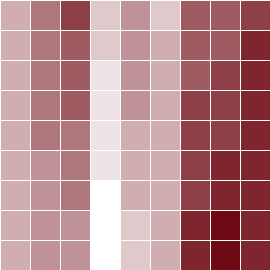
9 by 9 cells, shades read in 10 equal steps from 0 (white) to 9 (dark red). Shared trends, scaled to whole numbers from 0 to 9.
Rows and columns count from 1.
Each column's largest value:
3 5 7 2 4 3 8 9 8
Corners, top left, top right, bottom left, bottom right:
3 7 3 8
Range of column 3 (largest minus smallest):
3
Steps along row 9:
up same down up up up up down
